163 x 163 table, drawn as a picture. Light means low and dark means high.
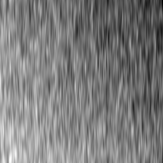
Neither half mirrors the other. The top right is the ninth with the highest average. No lone cell stands out from its neighbours. The histogram is bell-shaped. Values rise toward the top right. Overall the values sit about 50% of the way up the scale. Streaks run downward. The bottom left is the ninth with the lowest average.
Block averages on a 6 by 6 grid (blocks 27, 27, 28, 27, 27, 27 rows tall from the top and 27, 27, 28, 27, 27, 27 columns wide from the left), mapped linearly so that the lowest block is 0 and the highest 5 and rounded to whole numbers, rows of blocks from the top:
2 3 3 4 4 5 | 2 2 3 4 4 5 | 1 2 3 3 4 4 | 1 2 2 3 3 4 | 1 1 2 2 3 3 | 0 1 1 2 2 3
